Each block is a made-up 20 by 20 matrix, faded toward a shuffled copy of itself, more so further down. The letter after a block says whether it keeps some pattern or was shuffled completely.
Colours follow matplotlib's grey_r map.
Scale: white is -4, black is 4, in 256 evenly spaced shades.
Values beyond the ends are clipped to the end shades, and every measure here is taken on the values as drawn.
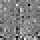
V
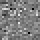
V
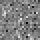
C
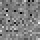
C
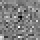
V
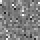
C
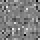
V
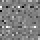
V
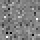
C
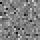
C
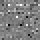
V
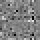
V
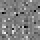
V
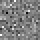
C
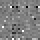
V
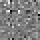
V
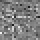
V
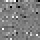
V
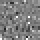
V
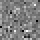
V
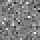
C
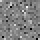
C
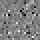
V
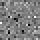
V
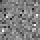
V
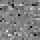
V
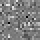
V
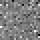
C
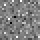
C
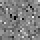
C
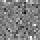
C
